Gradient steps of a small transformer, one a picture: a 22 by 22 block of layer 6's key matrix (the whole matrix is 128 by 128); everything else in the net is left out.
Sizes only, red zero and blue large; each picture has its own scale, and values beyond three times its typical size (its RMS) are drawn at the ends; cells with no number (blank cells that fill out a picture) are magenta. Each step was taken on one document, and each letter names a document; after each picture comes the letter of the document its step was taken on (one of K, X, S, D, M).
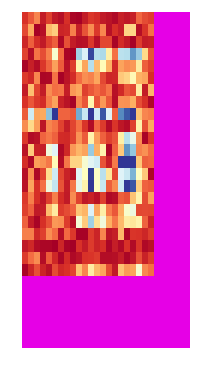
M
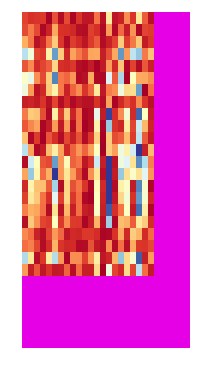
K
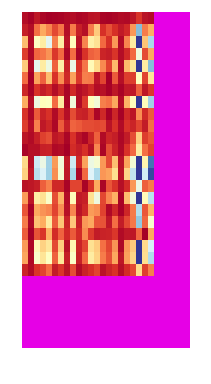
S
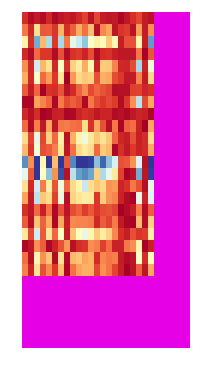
S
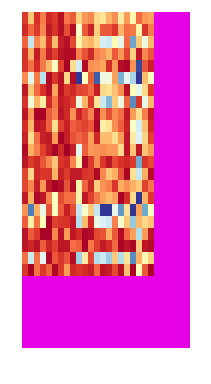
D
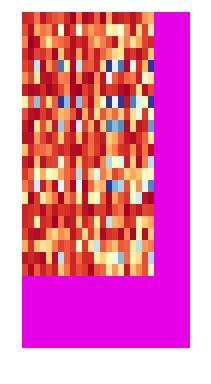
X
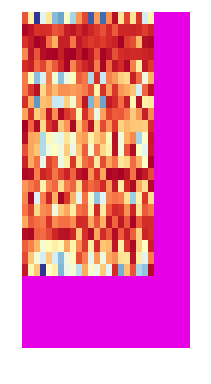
D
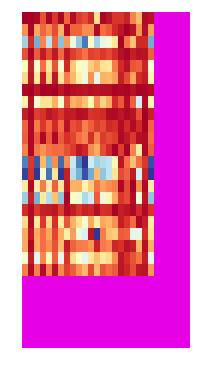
S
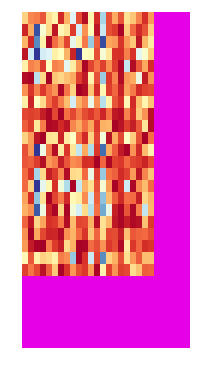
D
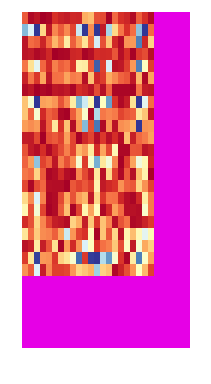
X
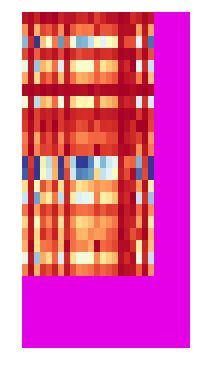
S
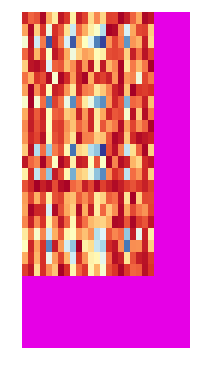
D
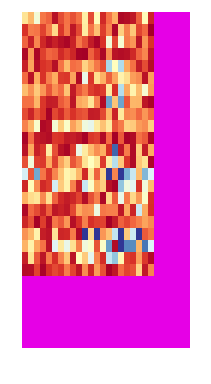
X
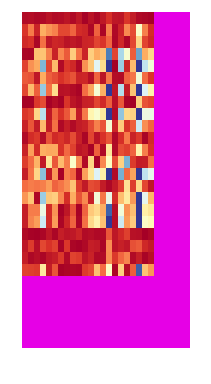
K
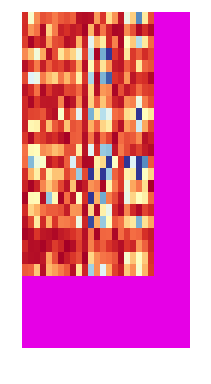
M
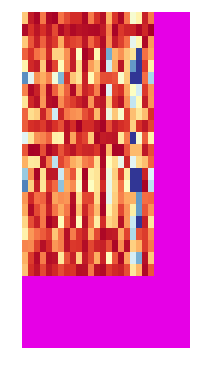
K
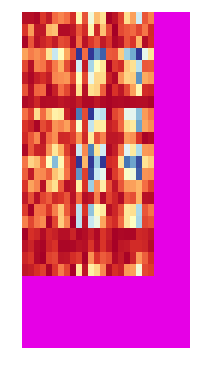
M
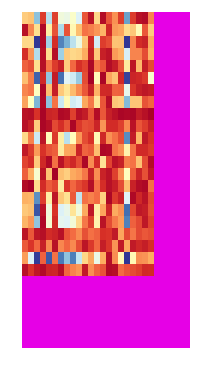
D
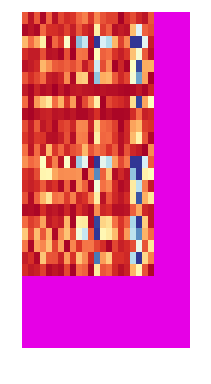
S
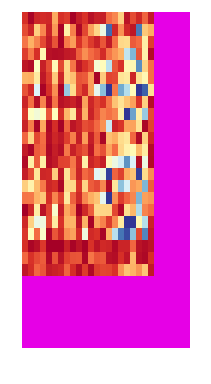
K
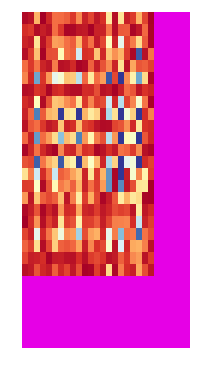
K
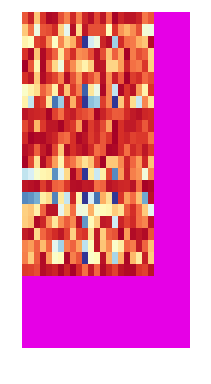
X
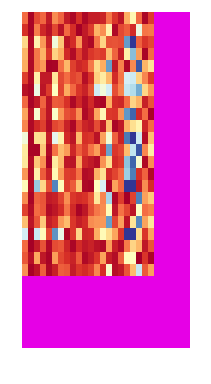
K
